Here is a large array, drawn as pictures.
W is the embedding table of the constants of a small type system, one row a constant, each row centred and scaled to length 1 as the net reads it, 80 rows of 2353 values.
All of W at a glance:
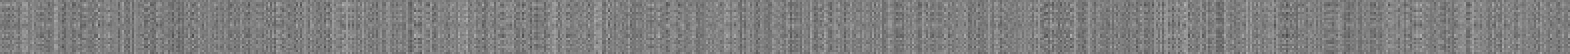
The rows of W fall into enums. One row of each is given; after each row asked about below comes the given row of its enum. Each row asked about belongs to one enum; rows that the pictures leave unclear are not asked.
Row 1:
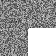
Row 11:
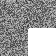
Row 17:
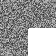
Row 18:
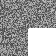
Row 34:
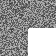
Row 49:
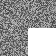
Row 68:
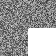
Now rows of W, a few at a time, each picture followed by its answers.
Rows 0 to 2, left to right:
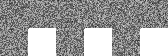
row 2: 68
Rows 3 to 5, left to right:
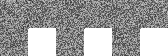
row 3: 11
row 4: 34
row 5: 18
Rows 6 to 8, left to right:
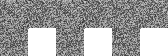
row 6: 11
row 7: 11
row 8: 18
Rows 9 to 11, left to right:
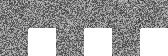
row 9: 34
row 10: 49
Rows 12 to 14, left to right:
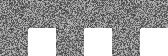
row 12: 34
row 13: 49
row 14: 34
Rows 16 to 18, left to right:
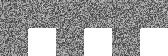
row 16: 1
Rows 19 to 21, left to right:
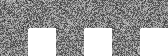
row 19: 11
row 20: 49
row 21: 49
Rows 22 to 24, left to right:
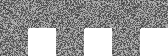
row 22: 49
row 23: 34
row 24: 34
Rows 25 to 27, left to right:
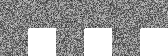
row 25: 68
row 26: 1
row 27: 18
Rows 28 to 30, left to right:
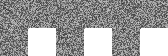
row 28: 49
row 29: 18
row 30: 34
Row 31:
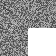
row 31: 49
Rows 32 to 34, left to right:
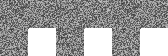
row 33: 18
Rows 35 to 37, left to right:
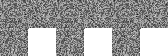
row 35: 1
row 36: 1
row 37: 1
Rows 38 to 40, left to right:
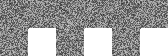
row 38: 34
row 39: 49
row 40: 34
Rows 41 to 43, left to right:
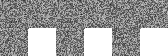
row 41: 1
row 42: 1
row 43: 18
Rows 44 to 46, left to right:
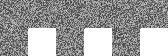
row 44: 49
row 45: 34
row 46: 18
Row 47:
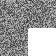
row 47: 11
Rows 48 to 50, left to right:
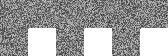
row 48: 18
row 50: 34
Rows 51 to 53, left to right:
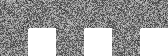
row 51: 11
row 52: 49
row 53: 68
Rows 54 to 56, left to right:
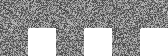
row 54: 49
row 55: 49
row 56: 18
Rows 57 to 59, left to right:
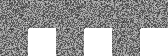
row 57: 34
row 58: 34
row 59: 1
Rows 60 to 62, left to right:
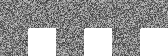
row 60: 68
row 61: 17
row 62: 18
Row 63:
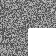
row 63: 18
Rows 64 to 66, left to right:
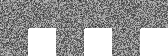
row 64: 17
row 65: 1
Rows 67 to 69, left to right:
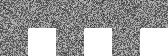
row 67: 49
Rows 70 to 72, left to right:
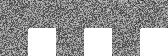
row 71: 18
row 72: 11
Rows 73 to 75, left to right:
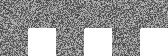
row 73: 49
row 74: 34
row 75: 18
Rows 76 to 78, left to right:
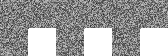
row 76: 17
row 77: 68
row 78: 18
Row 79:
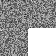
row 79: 1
